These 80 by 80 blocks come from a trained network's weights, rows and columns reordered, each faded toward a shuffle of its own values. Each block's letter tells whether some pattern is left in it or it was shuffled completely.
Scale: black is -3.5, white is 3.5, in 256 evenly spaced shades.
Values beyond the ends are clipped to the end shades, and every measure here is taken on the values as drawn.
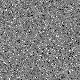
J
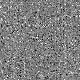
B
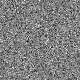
J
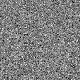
B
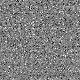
B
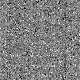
B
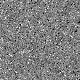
J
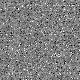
B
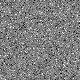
J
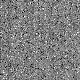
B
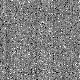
B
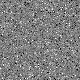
J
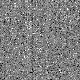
B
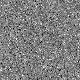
B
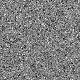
B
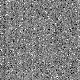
B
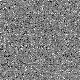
B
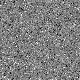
J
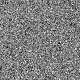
J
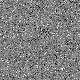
J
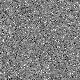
J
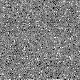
B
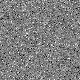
J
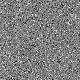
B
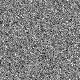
J
